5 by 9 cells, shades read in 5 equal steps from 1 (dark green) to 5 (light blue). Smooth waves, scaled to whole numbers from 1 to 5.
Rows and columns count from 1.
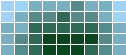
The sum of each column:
22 19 13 11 10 10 12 17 22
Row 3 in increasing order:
2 2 2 2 2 3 4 4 4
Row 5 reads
4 3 2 1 1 1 2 3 4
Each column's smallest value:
4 3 2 1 1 1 1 3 4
